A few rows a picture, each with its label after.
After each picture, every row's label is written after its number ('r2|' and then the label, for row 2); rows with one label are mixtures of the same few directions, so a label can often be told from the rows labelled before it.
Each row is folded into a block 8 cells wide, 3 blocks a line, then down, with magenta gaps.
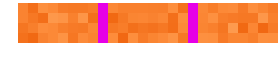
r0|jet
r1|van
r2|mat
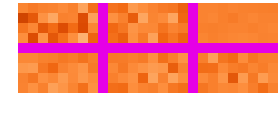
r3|van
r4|jet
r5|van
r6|van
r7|mat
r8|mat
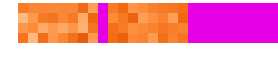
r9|van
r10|jet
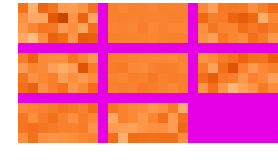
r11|jet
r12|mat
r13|mat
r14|mat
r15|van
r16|van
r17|van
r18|van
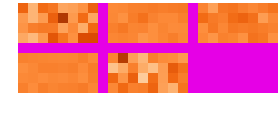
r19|jet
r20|van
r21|mat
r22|van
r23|mat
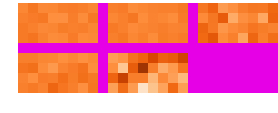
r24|jet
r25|jet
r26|jet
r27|van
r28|van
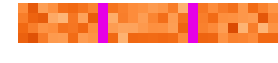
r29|jet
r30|van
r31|mat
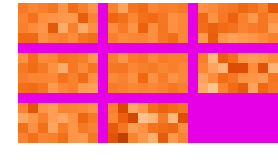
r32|mat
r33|mat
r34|van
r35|jet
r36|mat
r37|jet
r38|mat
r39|jet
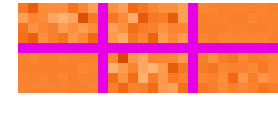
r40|mat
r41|jet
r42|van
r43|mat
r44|mat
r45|mat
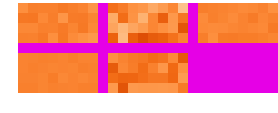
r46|jet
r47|van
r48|van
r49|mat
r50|van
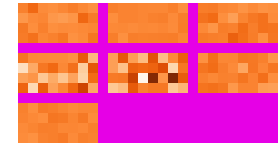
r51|mat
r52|van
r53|van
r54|van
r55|mat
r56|jet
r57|jet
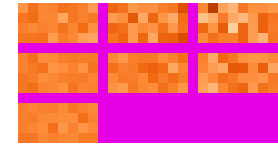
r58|jet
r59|jet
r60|mat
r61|jet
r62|mat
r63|jet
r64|mat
